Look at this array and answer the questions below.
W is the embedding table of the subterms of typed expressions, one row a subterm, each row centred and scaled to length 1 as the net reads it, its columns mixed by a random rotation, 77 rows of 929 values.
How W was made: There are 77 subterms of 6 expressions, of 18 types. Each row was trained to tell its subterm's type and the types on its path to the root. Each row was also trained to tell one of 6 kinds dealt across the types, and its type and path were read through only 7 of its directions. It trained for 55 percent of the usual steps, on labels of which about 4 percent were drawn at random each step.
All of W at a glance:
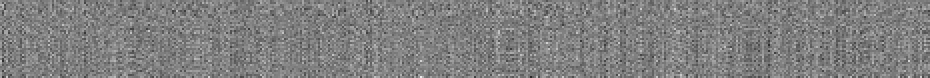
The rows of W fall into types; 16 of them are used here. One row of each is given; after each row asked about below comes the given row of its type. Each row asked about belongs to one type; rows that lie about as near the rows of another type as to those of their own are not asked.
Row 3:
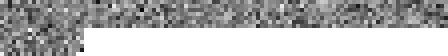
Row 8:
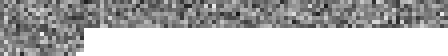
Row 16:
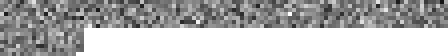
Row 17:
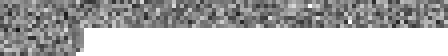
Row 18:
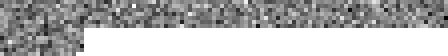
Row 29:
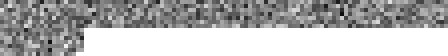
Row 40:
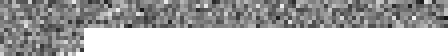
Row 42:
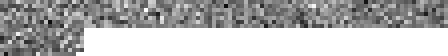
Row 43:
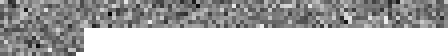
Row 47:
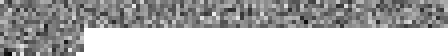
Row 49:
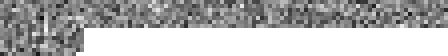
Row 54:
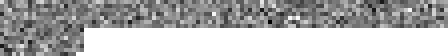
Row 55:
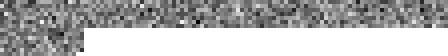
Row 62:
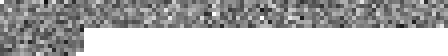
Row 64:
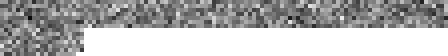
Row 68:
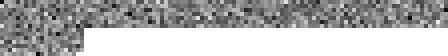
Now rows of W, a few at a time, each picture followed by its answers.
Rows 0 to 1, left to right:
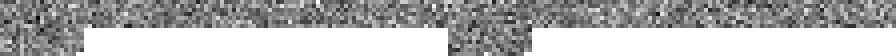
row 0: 64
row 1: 62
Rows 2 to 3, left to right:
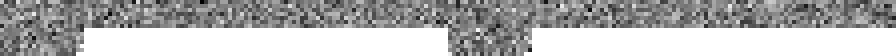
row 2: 43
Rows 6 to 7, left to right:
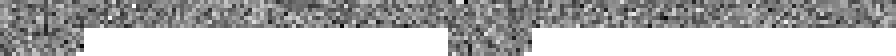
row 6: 18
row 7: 29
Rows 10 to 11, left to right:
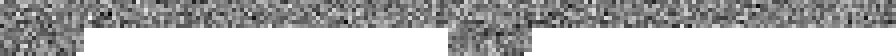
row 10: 43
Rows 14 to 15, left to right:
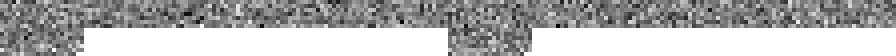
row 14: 55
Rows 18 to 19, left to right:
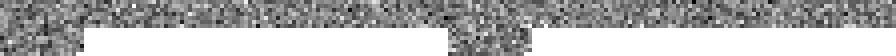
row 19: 49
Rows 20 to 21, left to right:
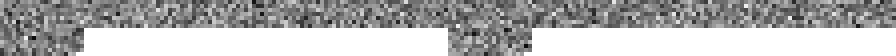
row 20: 17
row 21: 40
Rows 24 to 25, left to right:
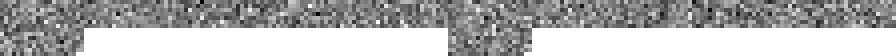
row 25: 49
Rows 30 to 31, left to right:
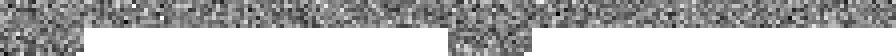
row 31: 54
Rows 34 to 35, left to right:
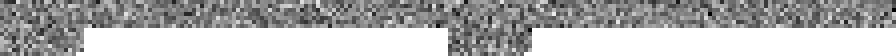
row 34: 64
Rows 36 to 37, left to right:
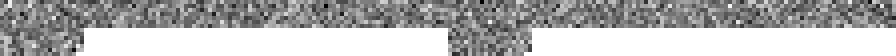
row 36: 29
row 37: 64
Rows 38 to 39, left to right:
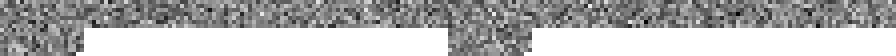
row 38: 47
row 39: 55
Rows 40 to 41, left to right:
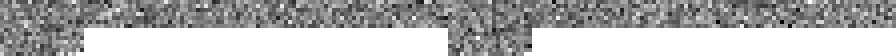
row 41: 18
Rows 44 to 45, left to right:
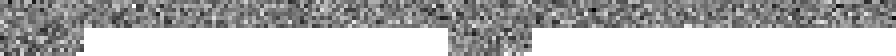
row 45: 40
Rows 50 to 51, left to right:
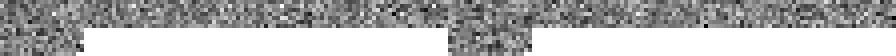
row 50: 64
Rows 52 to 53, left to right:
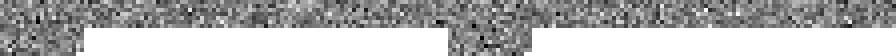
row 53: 62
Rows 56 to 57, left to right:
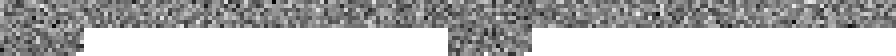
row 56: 16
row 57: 62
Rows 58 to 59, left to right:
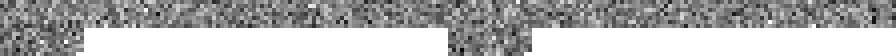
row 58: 43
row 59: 54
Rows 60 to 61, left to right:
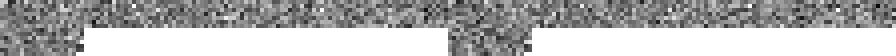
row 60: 47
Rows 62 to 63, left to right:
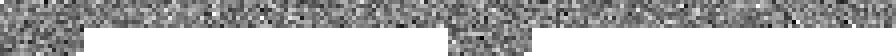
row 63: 17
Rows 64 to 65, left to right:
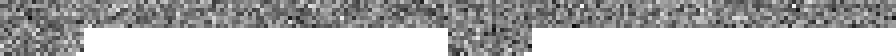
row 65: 18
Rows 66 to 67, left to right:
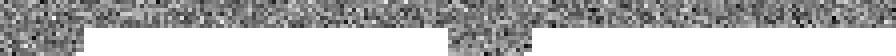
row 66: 17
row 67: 68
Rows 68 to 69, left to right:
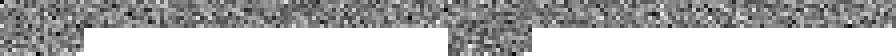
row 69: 62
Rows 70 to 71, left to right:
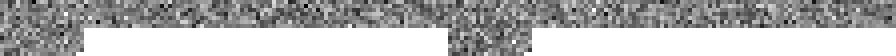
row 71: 43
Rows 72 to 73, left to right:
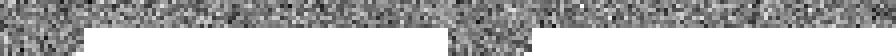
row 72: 29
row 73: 47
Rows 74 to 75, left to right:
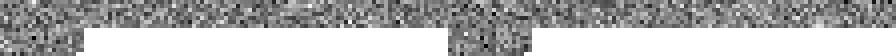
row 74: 17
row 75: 16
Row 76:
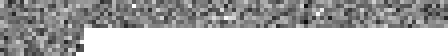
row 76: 47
